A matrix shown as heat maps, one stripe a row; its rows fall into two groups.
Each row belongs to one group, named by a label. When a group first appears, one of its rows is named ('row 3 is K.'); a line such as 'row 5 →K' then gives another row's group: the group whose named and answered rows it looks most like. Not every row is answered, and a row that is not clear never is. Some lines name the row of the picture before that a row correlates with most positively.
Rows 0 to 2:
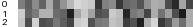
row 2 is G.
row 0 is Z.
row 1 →G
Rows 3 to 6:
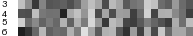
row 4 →Z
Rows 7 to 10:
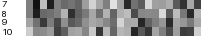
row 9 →G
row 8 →G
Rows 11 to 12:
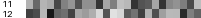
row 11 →G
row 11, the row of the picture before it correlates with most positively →10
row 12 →Z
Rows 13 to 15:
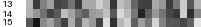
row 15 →G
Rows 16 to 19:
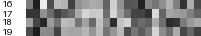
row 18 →G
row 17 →Z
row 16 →Z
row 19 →Z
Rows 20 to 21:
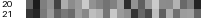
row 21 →Z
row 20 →Z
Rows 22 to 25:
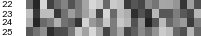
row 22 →Z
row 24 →G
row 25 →Z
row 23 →G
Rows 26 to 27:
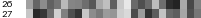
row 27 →G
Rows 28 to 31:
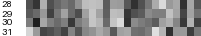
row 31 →G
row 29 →Z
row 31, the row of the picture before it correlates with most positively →26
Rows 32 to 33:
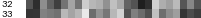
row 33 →Z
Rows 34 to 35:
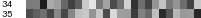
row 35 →Z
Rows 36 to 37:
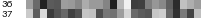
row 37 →G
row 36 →G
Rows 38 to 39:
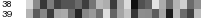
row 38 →G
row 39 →G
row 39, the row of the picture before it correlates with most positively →37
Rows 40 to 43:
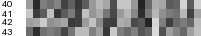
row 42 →G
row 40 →G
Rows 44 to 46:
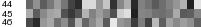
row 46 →Z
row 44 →G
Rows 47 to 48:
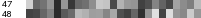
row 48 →Z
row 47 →G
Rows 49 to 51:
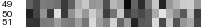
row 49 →Z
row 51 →Z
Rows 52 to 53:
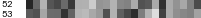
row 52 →Z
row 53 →Z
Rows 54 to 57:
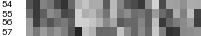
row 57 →G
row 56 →Z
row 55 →Z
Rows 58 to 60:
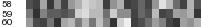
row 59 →Z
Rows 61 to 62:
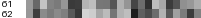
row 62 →G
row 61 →G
